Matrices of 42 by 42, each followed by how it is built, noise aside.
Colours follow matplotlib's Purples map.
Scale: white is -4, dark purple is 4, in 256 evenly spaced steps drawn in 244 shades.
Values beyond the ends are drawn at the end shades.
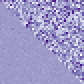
upper triangular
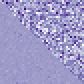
upper triangular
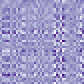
low rank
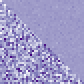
lower triangular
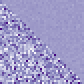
lower triangular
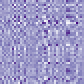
low rank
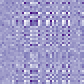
low rank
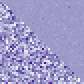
lower triangular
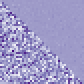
lower triangular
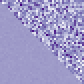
upper triangular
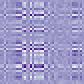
low rank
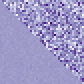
upper triangular
